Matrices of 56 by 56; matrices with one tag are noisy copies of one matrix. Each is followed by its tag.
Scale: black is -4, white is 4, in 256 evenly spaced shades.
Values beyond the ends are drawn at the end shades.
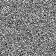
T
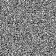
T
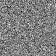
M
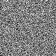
T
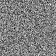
M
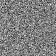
M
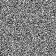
T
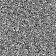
M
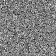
M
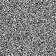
T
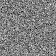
M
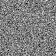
T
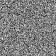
M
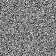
T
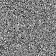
M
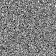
M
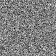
M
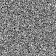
M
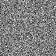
T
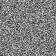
T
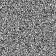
M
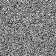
T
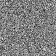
M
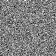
T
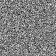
M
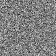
M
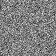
T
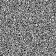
T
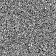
M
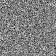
M
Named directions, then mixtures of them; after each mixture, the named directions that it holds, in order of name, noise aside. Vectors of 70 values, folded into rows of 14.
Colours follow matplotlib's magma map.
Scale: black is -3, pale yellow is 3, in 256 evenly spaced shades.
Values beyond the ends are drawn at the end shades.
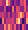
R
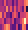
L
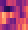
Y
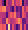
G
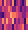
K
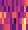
L, Y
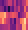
L, Y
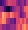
Y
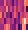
L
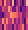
K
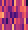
K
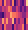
K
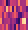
L, R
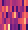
G, L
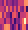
L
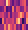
R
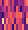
K, R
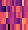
G, Y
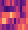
K, Y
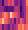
K, Y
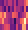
L, Y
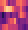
Y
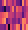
G, Y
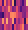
K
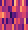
K
